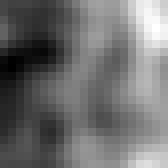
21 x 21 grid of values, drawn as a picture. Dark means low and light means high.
Grain: blotchy. Ninth with the highest average: top right. Lone odd cells: none. Roughest part: top right. Odd rows or columns: none. Slope: up to the right.
